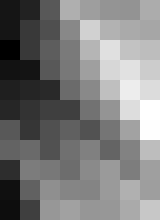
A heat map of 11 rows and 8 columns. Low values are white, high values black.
Values rise toward the left. The ninth with the lowest average is the middle right. Overall the values sit about 50% of the way up the scale. Streaks slant down to the right.
